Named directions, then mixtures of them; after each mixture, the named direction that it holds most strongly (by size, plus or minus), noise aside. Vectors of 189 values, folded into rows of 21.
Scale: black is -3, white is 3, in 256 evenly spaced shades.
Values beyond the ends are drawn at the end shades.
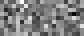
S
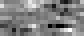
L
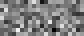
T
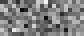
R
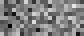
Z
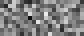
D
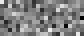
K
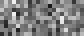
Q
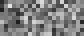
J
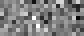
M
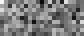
J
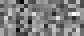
S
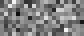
D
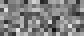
T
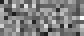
K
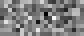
D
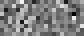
S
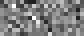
M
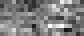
L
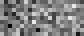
Z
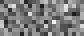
D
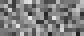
D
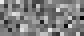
K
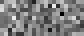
R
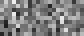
Q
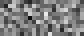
D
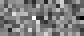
M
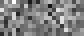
Q
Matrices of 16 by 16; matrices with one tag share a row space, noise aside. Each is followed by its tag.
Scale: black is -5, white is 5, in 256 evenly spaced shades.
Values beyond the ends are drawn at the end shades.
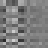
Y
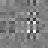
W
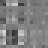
Y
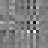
W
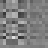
Y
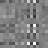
W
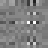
W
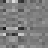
Y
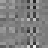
W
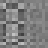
Y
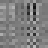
W
